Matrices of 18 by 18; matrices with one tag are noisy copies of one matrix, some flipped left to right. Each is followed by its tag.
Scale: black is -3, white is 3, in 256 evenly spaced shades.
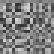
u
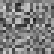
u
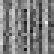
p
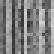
p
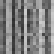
p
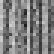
p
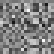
u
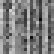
p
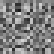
u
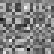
u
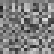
u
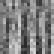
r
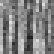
r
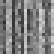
p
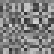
u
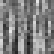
r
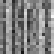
p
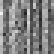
p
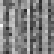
p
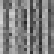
p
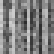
p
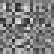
u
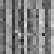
p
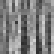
r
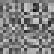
u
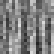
r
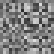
u
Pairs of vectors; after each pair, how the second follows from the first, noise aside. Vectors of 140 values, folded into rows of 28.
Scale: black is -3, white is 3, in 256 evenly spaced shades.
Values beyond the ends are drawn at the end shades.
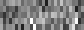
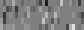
partly zeroed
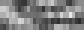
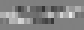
partly zeroed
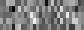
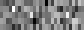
sign-scrambled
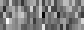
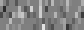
partly zeroed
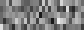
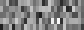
sign-scrambled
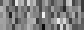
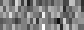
sign-scrambled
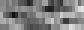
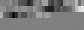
partly zeroed
